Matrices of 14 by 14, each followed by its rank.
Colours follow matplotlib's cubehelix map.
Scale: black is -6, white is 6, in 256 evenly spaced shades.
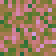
full rank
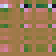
one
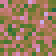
full rank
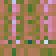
two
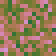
full rank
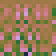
two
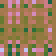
two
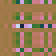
one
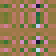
one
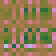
two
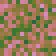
full rank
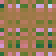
one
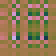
one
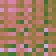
two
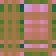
one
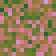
full rank
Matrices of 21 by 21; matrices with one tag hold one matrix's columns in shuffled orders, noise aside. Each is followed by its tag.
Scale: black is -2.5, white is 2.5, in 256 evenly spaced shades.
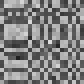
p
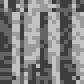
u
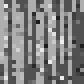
u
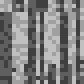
u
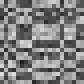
p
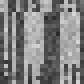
u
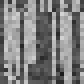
u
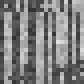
u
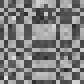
p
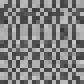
p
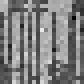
u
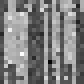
u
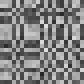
p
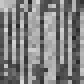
u
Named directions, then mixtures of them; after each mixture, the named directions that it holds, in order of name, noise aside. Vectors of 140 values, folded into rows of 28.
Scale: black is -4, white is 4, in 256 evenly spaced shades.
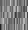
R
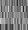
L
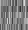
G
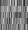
G, R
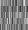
G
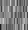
L, R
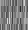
G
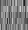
G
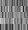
L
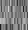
L, R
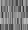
G, L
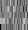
L, R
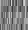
G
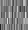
G, R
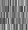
G, L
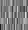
G, R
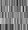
L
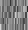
R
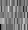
L, R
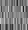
L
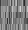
G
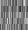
G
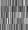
G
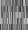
G, L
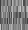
G, L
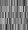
G, L
